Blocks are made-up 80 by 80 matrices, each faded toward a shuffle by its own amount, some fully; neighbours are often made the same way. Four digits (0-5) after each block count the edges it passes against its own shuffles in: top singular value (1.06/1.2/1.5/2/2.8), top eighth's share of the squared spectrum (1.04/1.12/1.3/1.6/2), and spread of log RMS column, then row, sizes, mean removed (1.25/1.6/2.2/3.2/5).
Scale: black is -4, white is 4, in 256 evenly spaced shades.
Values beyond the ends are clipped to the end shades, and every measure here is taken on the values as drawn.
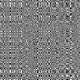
5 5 4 3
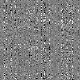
2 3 4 2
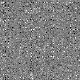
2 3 3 2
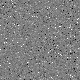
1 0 0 0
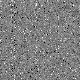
1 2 2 0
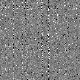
2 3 3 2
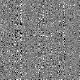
2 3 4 2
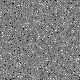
0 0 0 0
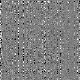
2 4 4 2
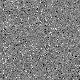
1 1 1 0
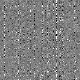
3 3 3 2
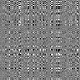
5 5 4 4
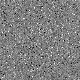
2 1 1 0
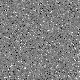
0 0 0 0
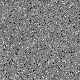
0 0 0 0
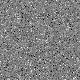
2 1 0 0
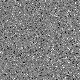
0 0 0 0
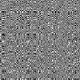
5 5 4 3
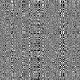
5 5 4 3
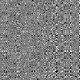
5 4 3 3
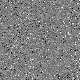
2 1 0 0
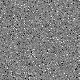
2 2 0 0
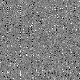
3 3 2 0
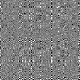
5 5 3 3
